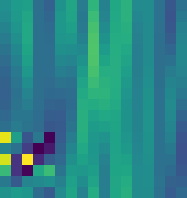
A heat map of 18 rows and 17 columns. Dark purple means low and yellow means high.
Values change most from cell to cell in the bottom left. No overall slope runs across the table. In the bottom left lies a patch that is rougher than the rest.
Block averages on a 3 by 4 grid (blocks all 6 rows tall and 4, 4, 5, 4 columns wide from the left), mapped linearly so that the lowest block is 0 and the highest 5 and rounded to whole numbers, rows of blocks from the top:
2 2 5 0 / 0 1 5 1 / 1 1 4 0
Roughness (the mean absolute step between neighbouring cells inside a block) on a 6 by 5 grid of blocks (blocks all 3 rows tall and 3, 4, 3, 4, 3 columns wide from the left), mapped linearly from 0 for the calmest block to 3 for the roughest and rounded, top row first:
0 0 1 0 0 | 0 0 1 0 0 | 0 0 0 0 0 | 0 0 0 0 0 | 3 1 0 0 0 | 1 1 0 0 0
